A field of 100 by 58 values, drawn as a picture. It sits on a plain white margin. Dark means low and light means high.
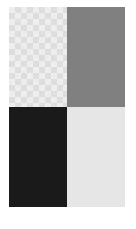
It is made of 2 by 2 panels. Panel 1,1: very high, checkered, faint in contrast. Panel 1,2: middling, flat. Panel 2,1: very low, flat. Panel 2,2: very high, flat.
